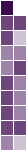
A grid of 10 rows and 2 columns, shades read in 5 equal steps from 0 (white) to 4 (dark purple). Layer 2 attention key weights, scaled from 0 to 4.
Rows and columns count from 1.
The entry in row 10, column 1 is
2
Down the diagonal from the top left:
4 3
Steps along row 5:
up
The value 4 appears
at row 1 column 1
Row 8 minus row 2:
0 -1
